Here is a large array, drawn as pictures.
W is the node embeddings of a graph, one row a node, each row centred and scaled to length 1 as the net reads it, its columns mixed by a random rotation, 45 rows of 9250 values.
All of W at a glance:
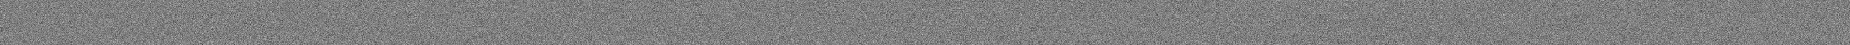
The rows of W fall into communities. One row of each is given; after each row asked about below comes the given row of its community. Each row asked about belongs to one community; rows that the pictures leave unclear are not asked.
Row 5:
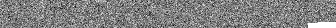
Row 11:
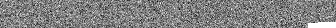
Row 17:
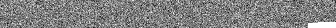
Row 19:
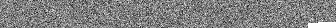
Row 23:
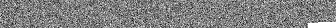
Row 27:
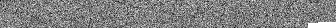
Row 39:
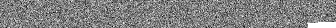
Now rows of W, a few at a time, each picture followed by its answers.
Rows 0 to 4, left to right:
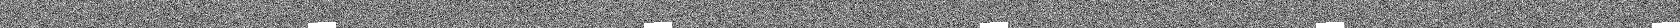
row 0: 17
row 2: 11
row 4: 17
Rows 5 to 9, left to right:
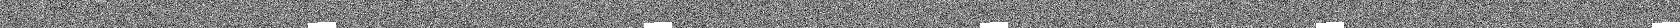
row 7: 23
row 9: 39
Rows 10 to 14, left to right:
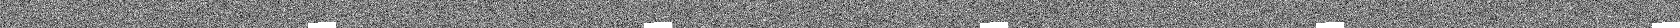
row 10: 27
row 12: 17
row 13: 23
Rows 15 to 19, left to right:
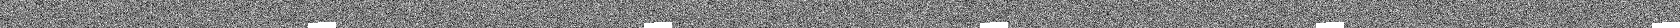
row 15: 17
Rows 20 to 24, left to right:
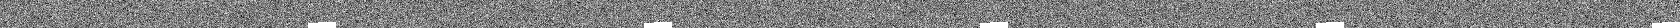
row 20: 27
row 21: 19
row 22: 19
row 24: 27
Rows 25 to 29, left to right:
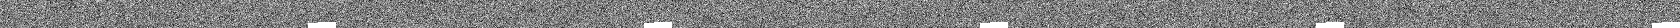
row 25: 5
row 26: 19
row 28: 39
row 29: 5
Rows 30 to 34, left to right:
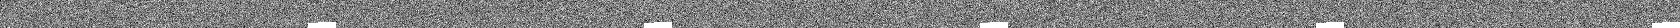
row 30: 39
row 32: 17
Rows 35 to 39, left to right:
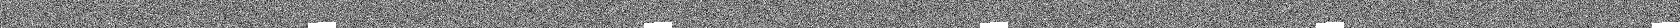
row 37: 19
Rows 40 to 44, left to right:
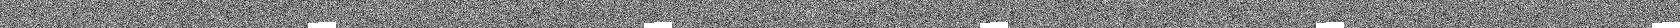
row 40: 19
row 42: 27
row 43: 5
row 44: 27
